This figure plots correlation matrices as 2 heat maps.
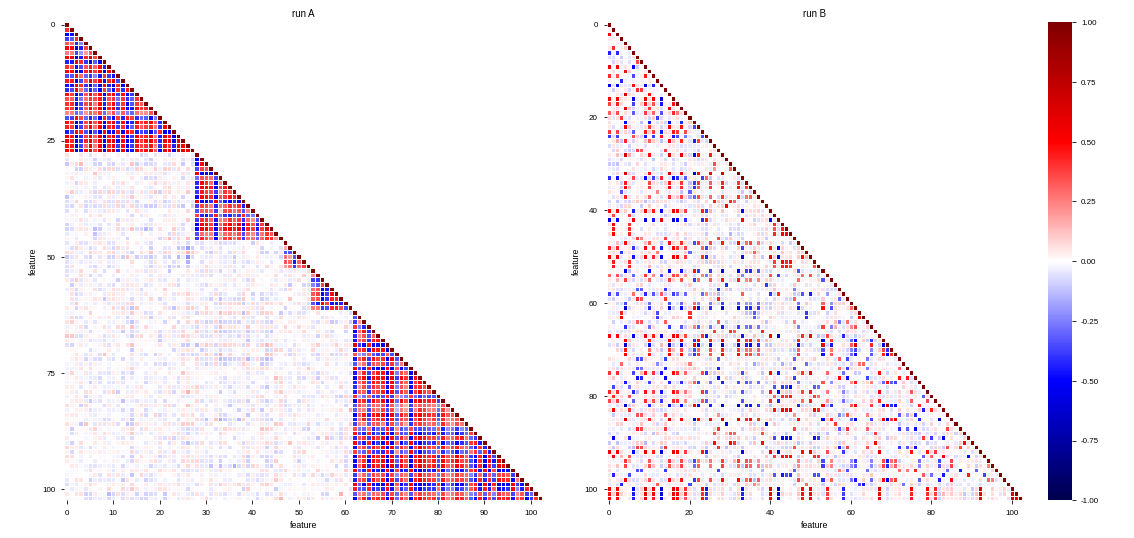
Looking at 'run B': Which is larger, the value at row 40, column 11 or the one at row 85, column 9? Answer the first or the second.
the first
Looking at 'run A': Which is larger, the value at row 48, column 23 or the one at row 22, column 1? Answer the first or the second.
the second
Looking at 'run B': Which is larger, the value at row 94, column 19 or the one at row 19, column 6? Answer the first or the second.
the first
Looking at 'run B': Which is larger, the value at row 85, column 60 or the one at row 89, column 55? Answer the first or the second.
the second
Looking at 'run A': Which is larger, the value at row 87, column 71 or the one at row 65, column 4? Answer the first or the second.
the first
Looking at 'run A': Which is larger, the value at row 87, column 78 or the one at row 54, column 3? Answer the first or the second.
the second
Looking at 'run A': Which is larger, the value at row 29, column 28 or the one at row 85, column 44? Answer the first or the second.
the second
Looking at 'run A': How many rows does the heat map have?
103
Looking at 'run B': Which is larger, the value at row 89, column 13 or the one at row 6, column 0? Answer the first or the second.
the first
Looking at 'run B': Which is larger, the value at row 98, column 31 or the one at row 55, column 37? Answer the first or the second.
the second
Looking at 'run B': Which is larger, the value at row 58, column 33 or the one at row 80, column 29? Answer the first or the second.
the first
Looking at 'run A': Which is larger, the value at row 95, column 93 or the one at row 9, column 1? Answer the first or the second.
the first
